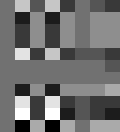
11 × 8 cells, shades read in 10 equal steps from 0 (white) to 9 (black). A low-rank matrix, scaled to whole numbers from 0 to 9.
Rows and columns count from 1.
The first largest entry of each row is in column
5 2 2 2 3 8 1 2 3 5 2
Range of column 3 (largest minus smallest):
4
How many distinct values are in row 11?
3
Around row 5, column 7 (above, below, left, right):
4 5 6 7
